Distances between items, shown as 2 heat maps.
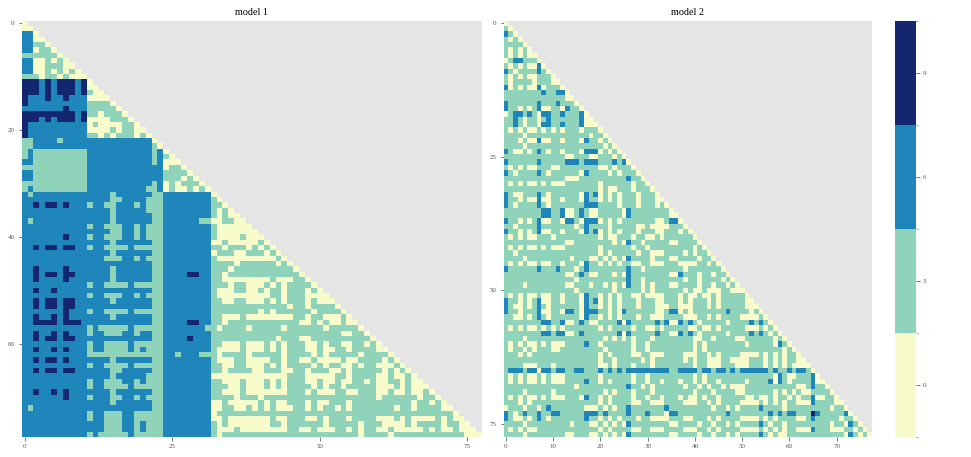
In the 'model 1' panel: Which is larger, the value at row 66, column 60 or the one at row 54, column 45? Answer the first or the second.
the second
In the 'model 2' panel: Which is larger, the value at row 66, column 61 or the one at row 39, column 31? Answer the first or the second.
the second
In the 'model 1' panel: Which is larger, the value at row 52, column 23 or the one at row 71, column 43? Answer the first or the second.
the first
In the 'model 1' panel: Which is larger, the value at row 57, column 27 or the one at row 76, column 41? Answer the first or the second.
the first
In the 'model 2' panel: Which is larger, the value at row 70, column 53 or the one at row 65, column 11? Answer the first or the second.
the second
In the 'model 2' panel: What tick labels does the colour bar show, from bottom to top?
0, 3, 6, 9
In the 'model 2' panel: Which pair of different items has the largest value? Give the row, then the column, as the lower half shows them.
73, 65
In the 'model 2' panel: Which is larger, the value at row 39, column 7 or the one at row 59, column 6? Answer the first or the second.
the first
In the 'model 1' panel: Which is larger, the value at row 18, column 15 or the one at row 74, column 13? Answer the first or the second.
the second
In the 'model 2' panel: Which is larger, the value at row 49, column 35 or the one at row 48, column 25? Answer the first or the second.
the second
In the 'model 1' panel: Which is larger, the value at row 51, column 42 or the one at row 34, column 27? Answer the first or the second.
the second
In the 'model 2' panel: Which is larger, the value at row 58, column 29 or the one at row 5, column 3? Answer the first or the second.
the first
